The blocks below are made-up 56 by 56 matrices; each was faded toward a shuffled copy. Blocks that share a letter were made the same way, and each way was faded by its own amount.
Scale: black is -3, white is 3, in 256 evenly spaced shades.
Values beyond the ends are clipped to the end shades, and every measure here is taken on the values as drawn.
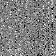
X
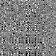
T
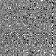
T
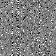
X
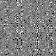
T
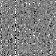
T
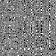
T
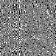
T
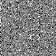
X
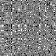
T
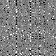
T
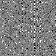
T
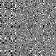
T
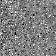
X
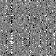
T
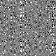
T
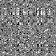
T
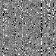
T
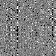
T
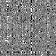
T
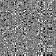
T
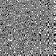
T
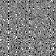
T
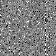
X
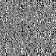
T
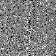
X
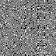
T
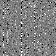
X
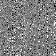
X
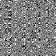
T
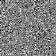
X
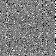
X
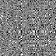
T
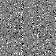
X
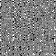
T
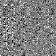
T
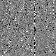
X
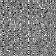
T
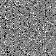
X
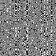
T
